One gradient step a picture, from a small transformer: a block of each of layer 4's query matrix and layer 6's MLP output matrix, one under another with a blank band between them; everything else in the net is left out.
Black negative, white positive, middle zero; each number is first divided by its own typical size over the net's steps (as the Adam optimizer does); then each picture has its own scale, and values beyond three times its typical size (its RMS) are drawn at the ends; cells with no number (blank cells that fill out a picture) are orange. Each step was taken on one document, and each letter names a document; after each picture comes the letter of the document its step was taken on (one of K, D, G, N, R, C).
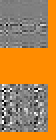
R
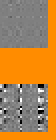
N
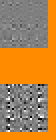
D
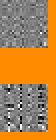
N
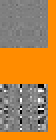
N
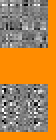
R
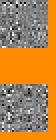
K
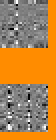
K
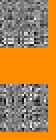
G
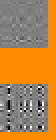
D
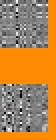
K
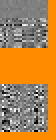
R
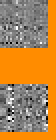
K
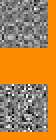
G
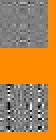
D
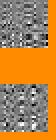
G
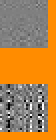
D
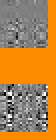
K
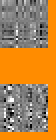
K
